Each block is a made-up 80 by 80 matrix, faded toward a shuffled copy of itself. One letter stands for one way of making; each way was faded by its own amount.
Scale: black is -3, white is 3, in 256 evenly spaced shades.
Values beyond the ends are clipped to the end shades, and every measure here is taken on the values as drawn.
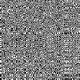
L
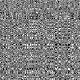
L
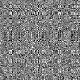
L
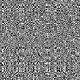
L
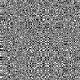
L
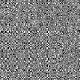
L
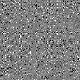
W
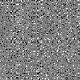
W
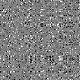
W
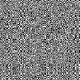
L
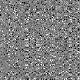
W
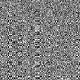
L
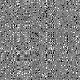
W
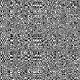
L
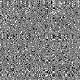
W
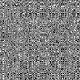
L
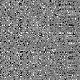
W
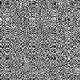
L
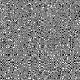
W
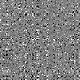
W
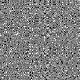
W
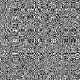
L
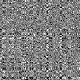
L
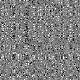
W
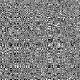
L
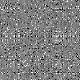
W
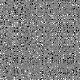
W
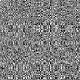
L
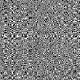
L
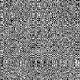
L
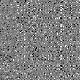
W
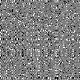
W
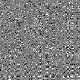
W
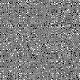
W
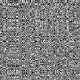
L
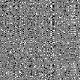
W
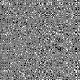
W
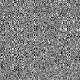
L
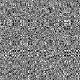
L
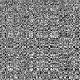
L
